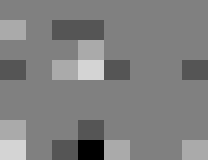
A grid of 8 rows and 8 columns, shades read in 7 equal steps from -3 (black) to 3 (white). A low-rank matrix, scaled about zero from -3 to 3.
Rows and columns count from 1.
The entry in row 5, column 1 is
0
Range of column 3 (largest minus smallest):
2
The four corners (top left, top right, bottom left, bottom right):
0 0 2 1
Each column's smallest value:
-1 0 -1 -3 -1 0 0 -1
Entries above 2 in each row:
0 0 0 0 0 0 0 0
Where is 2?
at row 4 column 4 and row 8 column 1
